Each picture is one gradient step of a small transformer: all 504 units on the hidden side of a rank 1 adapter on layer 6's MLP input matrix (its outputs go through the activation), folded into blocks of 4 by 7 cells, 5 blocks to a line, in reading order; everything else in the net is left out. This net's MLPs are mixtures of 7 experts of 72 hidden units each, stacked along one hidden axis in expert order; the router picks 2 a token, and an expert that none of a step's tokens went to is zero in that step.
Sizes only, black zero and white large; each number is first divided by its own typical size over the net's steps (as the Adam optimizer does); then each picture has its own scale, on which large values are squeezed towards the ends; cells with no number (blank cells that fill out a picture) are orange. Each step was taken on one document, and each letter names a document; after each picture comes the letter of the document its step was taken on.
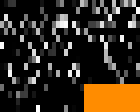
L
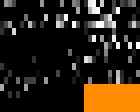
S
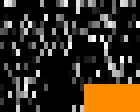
L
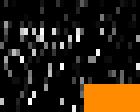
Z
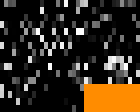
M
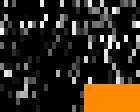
S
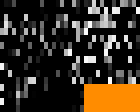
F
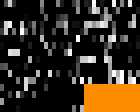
F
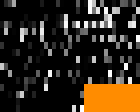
F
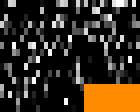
L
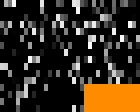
L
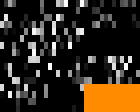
M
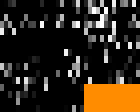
S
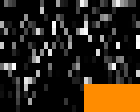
M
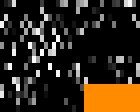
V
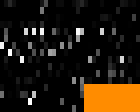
Z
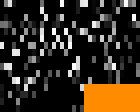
V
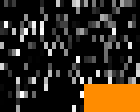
F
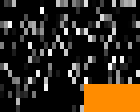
M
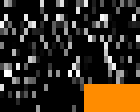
L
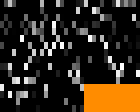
V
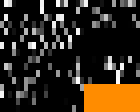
V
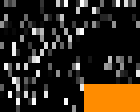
V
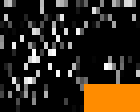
V
